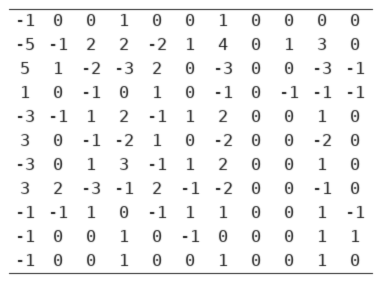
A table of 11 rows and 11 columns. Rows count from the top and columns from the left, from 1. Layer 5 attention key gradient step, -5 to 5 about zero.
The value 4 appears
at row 2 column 7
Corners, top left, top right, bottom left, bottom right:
-1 0 -1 0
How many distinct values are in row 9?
3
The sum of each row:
1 5 -4 -3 2 -3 4 -1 0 1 2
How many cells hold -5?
1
